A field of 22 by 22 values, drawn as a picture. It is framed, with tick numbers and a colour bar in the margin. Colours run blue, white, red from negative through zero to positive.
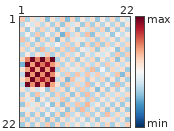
Ninth with the highest average: middle left. Odd patch: higher, in the middle left. Grain: checkered.
